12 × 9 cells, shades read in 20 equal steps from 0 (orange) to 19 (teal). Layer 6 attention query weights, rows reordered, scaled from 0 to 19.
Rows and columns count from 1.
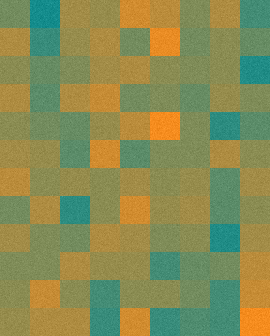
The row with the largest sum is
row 3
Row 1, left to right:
11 19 7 8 3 5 10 6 15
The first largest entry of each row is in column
2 2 9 2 8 3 8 3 8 6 4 4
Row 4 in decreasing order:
13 12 11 10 10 8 6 6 4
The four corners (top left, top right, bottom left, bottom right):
11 15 8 0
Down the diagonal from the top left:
11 16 10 4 5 10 8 13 7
